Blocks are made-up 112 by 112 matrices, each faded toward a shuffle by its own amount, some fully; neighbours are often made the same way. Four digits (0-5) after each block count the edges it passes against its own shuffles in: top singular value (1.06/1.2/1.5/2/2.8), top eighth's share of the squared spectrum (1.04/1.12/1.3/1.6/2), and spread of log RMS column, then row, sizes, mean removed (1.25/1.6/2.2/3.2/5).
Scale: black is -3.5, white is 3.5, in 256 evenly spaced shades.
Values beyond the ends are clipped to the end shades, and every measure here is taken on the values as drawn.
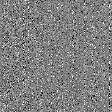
2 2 3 0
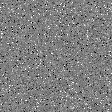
0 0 0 0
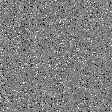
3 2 0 0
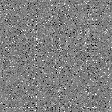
4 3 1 1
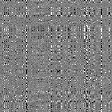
5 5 4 3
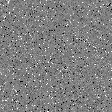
2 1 0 0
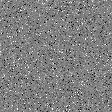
0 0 0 0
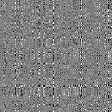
5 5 4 3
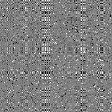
5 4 3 3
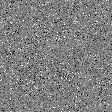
2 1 0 0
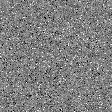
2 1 0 0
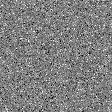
0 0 0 0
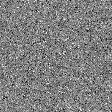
2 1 0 0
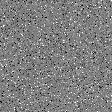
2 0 0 0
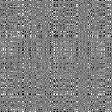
5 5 4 4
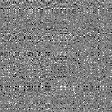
5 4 3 3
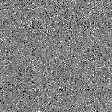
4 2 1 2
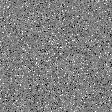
1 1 0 0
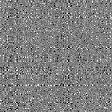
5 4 2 3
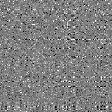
4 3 2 3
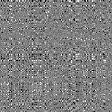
5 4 3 3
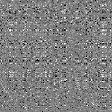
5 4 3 3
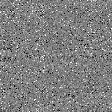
3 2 1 1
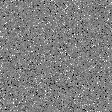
1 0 0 0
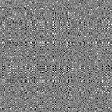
5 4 3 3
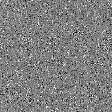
3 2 1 1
